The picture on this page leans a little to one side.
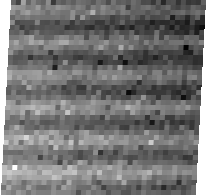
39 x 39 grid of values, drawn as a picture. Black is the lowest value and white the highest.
Stripes: horizontal, repeating 6 times. Slope: up to the bottom left. Ninth with the lowest average: top right. Ninth with the highest average: bottom left. Odd rows or columns: none.
